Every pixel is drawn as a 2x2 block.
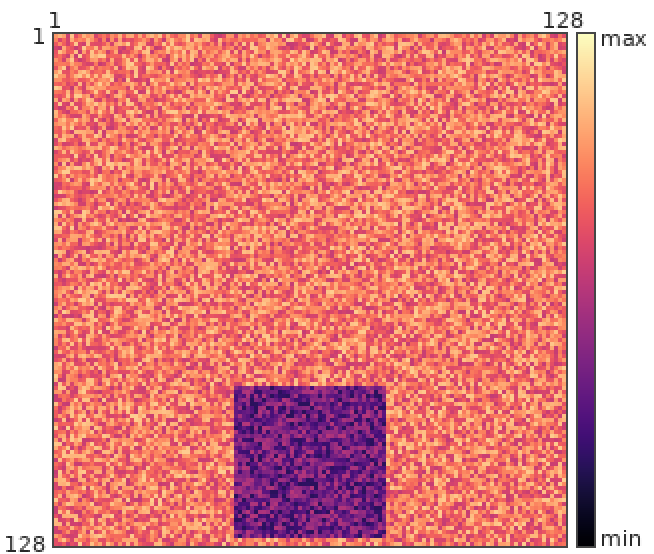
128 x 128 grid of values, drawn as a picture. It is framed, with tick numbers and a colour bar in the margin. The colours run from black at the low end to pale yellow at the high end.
Stripes: none. Average level on the scale: 70%. Histogram: skewed, a long tail of low values. Odd patch: lower, in the bottom middle. Ninth with the lowest average: bottom middle.
